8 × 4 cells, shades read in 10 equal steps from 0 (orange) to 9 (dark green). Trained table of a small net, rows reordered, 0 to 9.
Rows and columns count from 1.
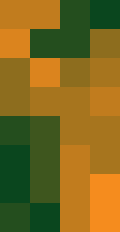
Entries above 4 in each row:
2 2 0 0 2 2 2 2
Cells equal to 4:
4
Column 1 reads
2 1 4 4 8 9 9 8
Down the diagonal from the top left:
2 8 4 2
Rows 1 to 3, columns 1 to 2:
2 2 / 1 8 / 4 1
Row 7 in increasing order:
0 2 7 9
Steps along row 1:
same up up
